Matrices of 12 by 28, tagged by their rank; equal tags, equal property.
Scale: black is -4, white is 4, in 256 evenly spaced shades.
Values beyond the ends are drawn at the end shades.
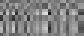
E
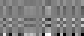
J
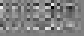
E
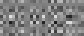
E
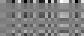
J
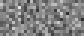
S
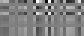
J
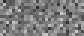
S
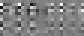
E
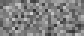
S
